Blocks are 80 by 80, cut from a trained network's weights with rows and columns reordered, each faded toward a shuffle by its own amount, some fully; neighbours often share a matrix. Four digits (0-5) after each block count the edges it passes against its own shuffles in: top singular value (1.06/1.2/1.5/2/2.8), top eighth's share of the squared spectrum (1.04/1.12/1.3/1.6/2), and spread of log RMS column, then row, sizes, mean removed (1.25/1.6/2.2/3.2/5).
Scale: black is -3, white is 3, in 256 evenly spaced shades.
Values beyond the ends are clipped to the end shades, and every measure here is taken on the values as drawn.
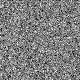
0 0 0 0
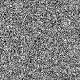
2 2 1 0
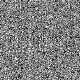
2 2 0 2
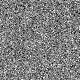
0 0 0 0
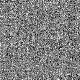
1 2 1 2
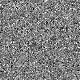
1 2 0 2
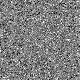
0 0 0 0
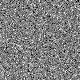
0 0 0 0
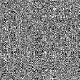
3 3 3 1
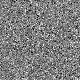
1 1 0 0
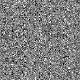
2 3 3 0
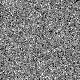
0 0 0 0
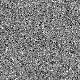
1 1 1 0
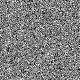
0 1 0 0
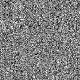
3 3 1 1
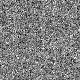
1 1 0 0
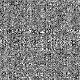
3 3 0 3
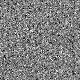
1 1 0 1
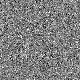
1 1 0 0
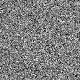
1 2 0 0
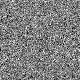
1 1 0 1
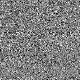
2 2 0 2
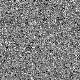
1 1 0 2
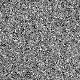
0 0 0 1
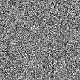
3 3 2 2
